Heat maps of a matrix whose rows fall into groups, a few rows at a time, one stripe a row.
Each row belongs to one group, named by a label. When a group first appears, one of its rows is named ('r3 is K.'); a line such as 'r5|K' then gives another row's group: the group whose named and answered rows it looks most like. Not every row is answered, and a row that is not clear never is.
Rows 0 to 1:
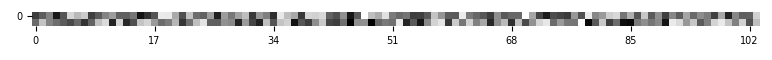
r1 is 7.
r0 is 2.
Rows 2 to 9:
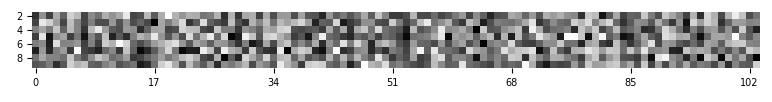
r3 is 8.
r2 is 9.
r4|9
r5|7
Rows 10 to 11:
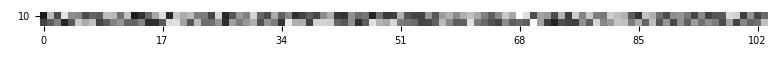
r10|7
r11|2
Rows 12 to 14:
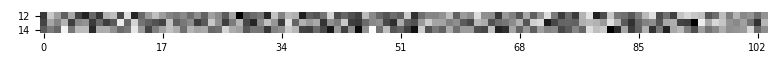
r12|7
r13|8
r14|9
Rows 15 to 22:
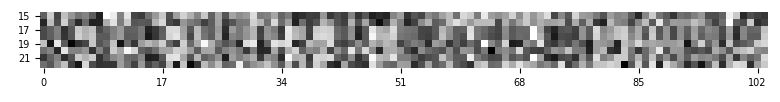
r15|7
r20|9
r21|2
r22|8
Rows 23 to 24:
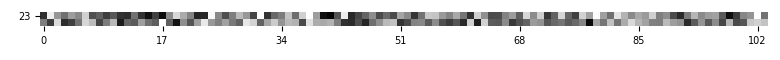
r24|2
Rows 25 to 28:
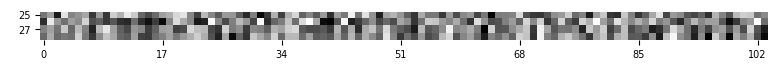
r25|9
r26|8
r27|9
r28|9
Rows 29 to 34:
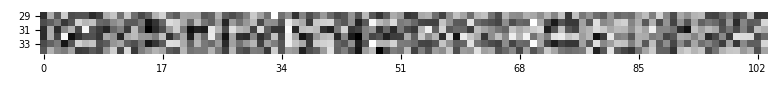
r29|7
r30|2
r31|8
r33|2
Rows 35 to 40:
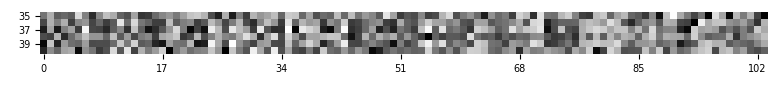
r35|9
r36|8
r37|8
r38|2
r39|8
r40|7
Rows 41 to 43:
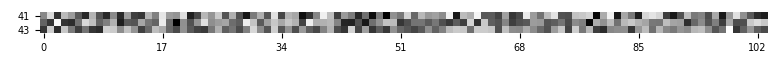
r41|7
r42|2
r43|7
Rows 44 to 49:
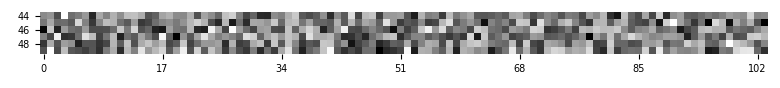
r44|9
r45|9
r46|8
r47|2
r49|7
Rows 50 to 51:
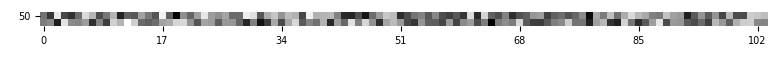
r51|9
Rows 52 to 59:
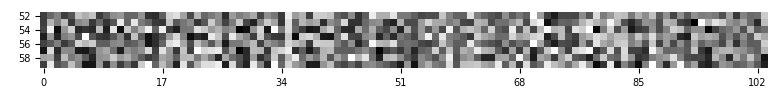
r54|7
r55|8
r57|7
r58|9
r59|7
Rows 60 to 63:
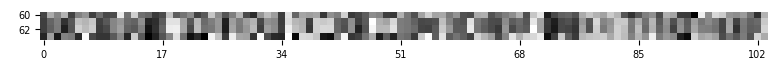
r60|8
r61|2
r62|2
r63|8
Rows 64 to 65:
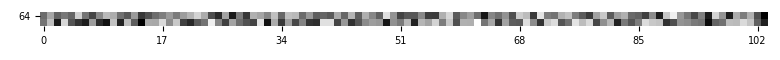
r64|9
